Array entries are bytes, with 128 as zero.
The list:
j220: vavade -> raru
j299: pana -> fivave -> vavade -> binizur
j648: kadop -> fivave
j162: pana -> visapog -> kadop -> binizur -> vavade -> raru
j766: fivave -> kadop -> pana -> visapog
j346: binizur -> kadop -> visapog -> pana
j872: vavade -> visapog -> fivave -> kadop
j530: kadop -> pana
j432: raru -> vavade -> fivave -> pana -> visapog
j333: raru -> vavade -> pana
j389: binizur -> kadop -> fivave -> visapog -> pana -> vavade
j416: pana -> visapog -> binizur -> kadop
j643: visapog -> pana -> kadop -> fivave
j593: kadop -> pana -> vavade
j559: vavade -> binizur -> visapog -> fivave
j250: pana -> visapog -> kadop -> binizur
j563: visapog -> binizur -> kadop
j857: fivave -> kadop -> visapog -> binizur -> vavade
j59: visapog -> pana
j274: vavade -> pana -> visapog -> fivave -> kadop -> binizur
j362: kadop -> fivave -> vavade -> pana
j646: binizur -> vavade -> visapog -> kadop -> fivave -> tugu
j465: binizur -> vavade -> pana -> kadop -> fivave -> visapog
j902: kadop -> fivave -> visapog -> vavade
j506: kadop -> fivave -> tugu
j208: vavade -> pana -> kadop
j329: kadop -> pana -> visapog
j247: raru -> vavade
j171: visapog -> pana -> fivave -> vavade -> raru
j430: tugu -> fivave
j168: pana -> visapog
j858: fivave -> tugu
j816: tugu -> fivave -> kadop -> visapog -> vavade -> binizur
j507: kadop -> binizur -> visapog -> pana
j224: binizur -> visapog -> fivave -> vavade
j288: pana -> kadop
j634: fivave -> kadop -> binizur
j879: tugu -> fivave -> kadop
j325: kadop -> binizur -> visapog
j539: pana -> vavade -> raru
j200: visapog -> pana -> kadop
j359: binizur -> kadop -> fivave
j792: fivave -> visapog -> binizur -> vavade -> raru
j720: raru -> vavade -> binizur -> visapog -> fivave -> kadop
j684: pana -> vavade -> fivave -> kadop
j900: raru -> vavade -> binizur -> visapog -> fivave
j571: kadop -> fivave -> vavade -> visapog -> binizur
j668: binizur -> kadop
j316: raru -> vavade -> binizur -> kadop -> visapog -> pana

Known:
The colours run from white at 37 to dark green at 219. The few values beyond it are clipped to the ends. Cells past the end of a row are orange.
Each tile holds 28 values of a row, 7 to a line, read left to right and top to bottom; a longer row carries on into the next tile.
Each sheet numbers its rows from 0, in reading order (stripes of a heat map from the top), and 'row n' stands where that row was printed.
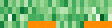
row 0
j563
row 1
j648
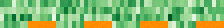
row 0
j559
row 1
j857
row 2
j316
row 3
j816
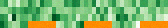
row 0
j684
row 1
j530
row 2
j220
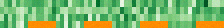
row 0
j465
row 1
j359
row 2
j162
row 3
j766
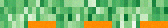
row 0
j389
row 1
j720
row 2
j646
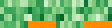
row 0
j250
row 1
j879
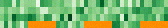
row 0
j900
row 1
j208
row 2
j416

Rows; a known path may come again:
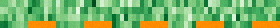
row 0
j168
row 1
j766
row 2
j684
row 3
j329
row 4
j416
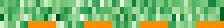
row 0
j571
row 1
j816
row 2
j162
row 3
j668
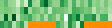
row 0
j208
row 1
j643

